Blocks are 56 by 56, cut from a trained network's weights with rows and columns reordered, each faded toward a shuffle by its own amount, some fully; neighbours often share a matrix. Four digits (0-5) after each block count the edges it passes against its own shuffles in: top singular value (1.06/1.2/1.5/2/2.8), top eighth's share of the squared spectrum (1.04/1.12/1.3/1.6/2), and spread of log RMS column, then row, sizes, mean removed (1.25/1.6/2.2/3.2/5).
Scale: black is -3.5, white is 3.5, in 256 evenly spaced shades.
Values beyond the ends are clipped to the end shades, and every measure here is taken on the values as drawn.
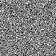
0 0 0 0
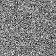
0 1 0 0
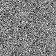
0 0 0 0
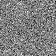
1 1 0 0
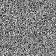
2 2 0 1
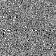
2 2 0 2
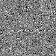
2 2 1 1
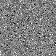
0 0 0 0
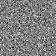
2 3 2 1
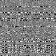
4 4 0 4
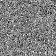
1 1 0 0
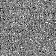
0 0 0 0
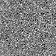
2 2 1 1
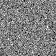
0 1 0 0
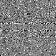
3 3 0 2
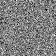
0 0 0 0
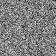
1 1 0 0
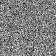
0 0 0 0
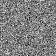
1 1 0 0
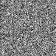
0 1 0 1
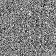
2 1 0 0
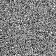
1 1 0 0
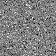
1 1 0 0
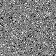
0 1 0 0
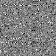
3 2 0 1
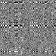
4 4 2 3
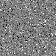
2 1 0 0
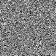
2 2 1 1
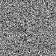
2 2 1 1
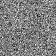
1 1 0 0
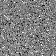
1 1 0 0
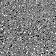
2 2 0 1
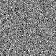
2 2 1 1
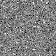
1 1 0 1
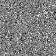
2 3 1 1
